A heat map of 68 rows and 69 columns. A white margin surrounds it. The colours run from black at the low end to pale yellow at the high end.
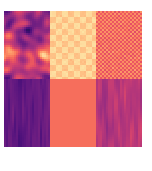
It is made of 2 by 3 panels. Panel 1,1: middling, blotchy, strong in contrast. Panel 1,2: very high, checkered, faint in contrast. Panel 1,3: high, checkered. Panel 2,1: low, streaked downward, faint in contrast. Panel 2,2: high, flat. Panel 2,3: middling, streaked downward, faint in contrast.
